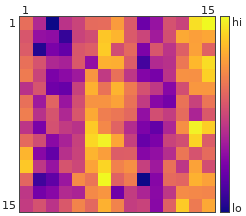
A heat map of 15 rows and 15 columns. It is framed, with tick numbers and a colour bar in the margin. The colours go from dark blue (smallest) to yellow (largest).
Seam: none. Ninth with the lowest average: top left. Stripes: upright, repeating 2 times.
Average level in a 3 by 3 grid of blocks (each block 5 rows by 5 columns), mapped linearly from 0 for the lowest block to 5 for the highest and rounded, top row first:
0 3 5 / 1 5 3 / 1 4 4
